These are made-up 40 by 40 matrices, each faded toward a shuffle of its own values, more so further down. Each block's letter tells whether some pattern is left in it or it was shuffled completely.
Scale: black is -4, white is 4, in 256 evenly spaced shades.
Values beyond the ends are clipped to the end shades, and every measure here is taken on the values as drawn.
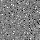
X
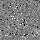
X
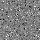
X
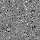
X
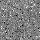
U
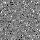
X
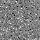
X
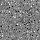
X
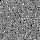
U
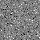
U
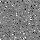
U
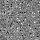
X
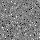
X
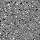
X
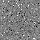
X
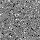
U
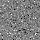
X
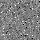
U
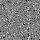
X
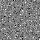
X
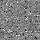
X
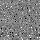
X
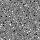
U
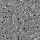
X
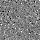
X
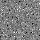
U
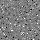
U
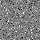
U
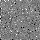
X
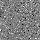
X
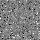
U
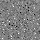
U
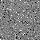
U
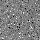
U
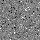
X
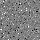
U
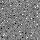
U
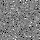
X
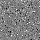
U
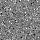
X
